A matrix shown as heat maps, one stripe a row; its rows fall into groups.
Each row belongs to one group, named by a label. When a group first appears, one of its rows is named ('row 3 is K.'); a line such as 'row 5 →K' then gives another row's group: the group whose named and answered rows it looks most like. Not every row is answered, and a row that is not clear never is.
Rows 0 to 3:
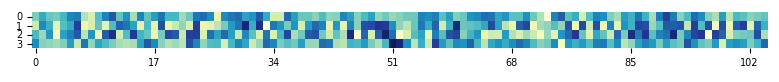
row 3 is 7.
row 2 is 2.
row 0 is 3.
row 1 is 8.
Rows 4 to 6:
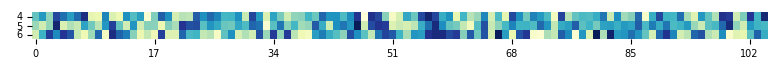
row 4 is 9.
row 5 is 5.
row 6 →8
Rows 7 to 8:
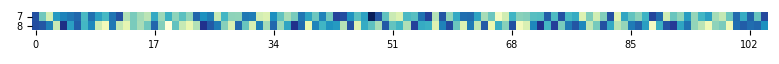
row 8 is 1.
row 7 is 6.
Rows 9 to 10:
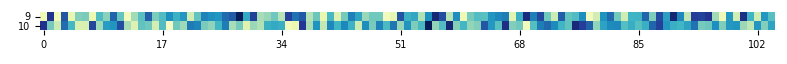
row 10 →5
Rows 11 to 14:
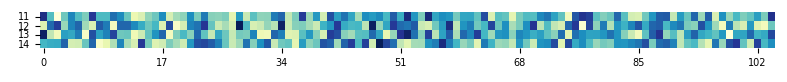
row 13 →7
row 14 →5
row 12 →8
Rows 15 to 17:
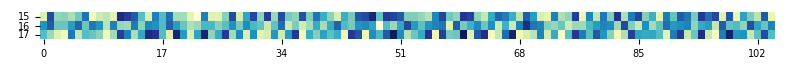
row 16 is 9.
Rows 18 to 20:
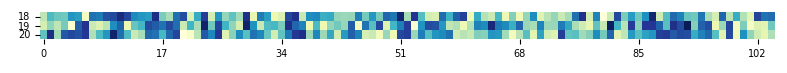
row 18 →2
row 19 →3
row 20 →3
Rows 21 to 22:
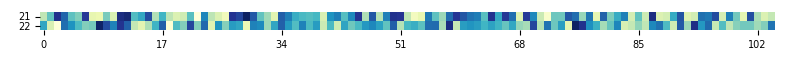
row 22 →6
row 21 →8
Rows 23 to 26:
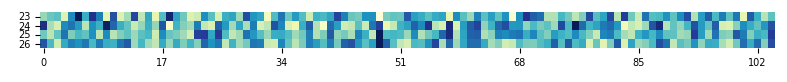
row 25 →7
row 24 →7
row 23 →9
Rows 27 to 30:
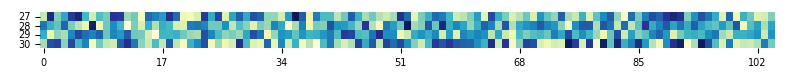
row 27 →3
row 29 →6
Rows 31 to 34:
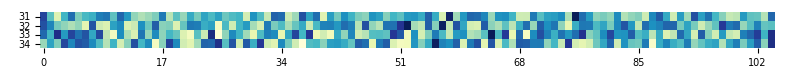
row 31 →6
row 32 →5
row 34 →9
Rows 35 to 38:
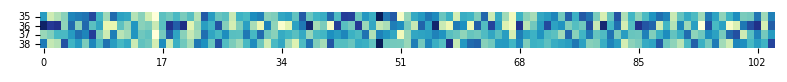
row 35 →6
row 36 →1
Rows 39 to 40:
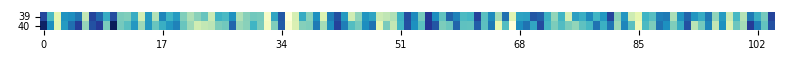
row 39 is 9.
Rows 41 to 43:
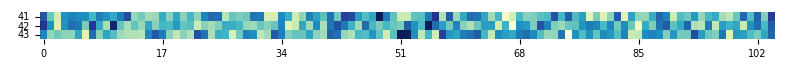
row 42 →9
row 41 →6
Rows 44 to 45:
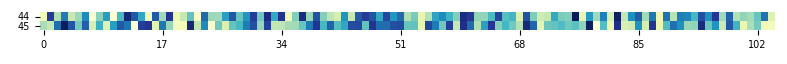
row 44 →8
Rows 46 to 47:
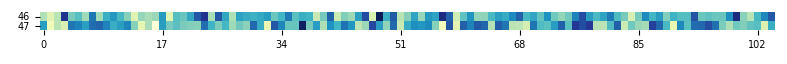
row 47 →6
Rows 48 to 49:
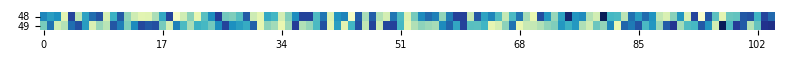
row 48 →1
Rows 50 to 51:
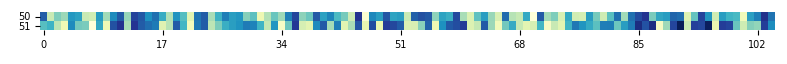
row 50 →2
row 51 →2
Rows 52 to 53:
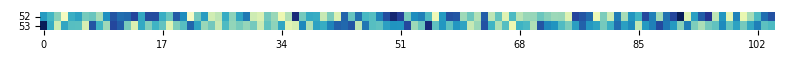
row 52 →2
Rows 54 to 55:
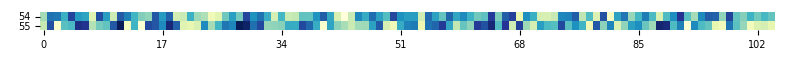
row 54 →8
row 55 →3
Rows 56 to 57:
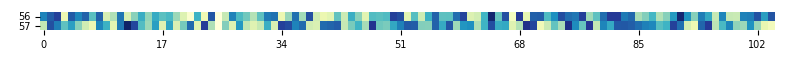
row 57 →8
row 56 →1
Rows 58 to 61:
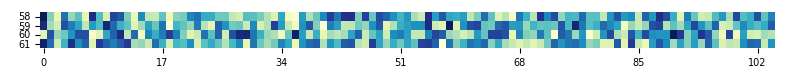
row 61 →6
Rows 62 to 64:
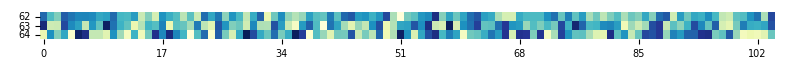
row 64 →3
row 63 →7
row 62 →6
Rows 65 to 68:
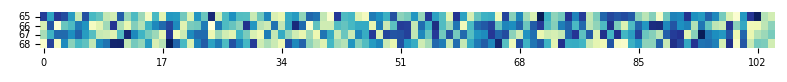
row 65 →1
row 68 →3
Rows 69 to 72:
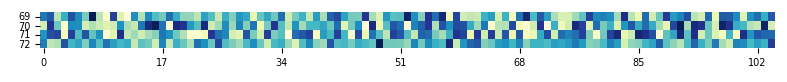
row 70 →2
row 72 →7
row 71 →1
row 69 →9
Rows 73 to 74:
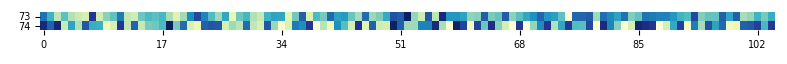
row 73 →5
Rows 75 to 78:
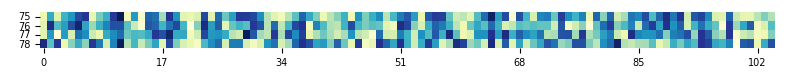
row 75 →3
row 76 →3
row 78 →1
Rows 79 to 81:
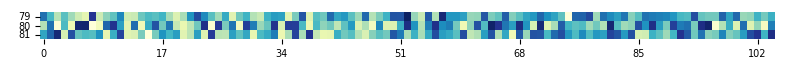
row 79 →5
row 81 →1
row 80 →3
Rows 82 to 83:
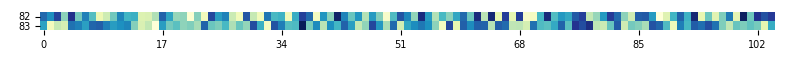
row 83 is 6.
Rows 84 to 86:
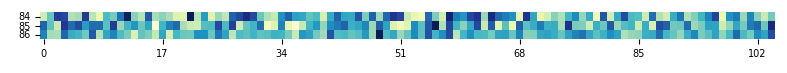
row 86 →7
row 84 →8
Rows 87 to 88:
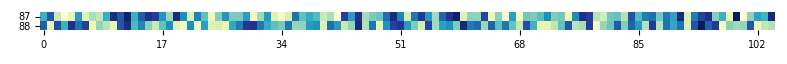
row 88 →8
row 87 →2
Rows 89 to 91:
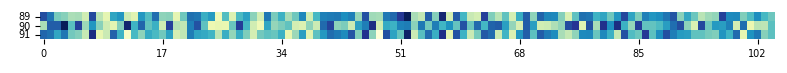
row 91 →5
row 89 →5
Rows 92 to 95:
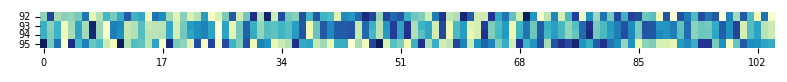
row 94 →5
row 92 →8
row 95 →1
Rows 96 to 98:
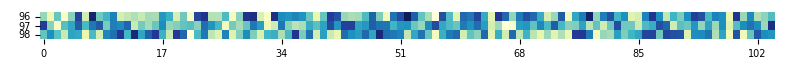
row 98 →2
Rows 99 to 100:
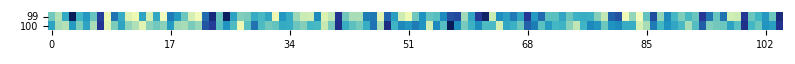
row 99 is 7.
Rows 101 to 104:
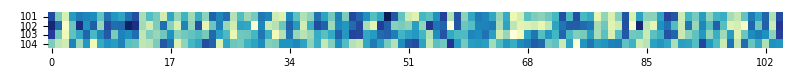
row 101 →6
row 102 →6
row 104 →7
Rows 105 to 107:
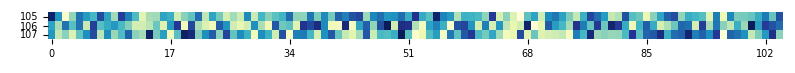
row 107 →2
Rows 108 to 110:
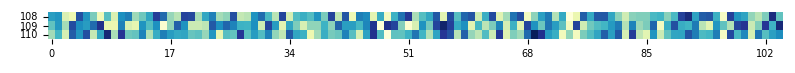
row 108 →2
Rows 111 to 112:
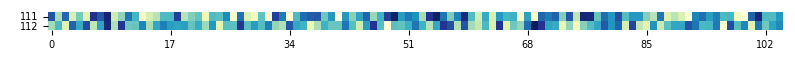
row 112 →9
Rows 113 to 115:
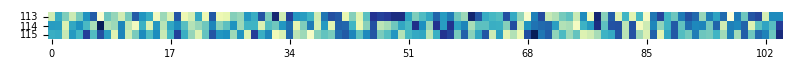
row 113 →8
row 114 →9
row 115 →9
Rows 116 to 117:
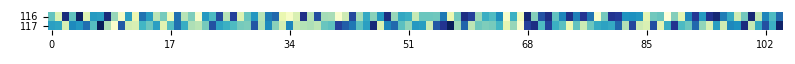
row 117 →9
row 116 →1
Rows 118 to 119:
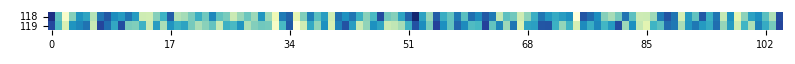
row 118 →6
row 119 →9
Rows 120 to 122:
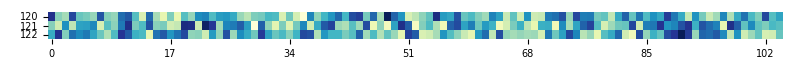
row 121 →2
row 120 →5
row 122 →3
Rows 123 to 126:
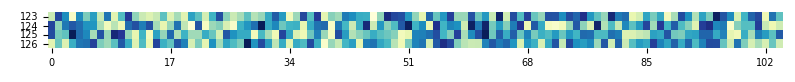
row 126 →3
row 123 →1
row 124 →8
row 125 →7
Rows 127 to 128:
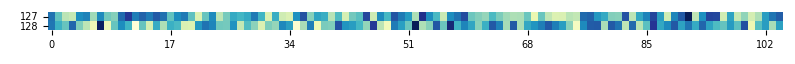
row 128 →5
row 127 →2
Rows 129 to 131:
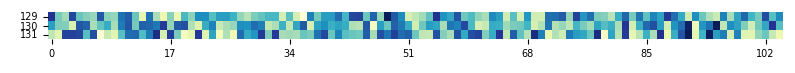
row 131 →8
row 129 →5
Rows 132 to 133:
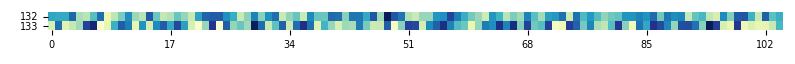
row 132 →5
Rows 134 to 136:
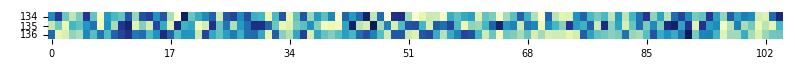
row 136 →2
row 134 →2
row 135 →3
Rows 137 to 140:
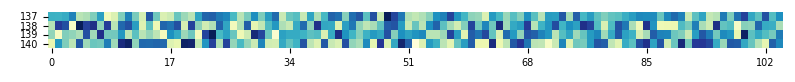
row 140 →2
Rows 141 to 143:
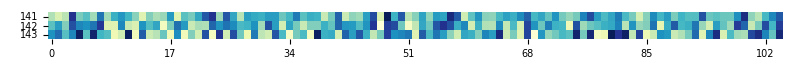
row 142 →9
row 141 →7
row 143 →1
